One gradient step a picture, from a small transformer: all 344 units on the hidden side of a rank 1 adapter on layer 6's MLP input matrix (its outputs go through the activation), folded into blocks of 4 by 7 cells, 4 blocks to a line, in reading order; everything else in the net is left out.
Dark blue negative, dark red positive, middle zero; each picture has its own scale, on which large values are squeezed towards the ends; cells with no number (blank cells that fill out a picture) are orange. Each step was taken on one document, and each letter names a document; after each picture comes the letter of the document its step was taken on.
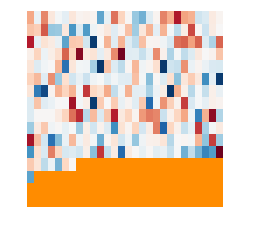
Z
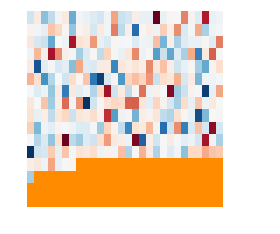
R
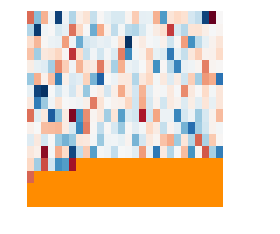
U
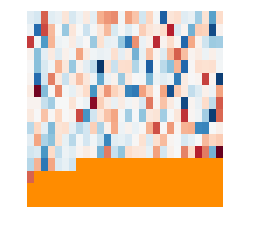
Z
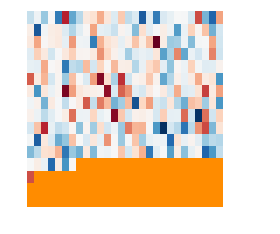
R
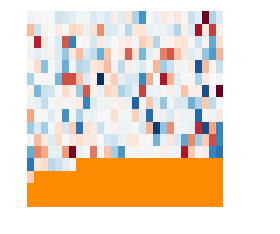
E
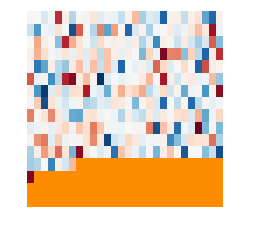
E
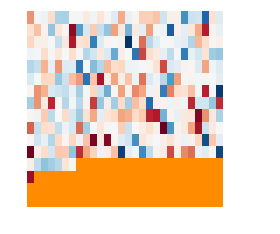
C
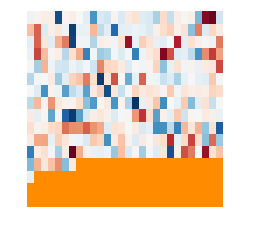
E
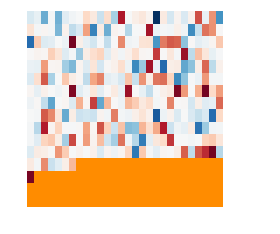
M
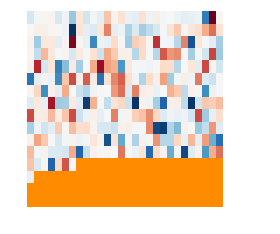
E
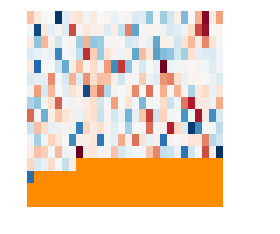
C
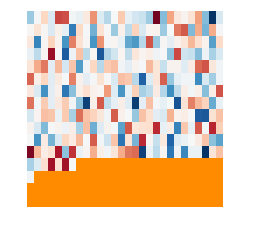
R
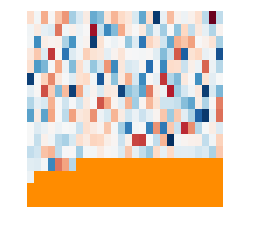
R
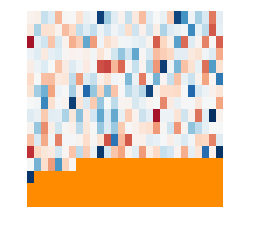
Z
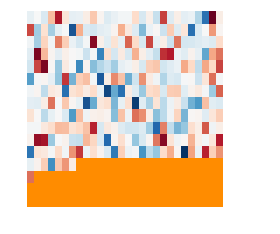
E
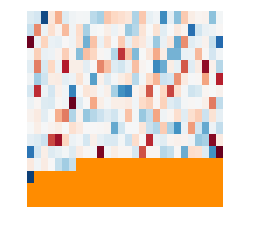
Z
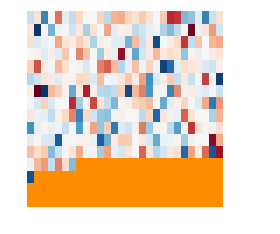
Z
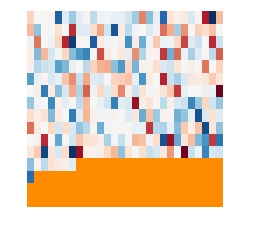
E
